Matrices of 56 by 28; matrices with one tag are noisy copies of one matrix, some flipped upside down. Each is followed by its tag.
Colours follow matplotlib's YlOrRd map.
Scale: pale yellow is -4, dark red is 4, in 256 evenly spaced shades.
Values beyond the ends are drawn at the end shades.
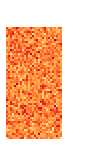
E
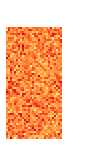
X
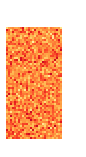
E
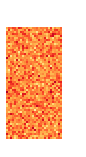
X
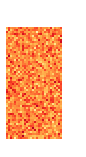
X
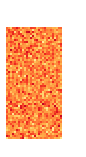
E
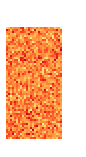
E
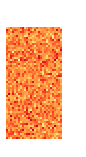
E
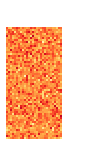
E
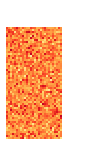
E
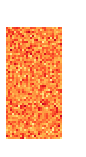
E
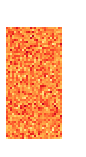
E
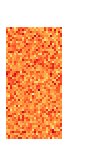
X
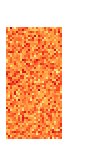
X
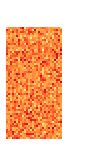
E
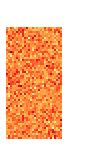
X
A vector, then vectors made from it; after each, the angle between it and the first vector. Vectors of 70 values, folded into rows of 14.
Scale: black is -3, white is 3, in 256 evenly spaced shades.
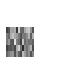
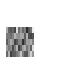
partly opposed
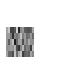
nearly opposite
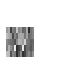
partly opposed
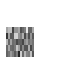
orthogonal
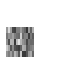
partly opposed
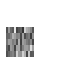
partly aligned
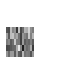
nearly parallel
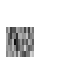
partly opposed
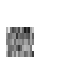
partly opposed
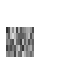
nearly parallel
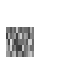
partly opposed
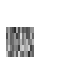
partly opposed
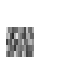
orthogonal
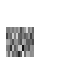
partly aligned
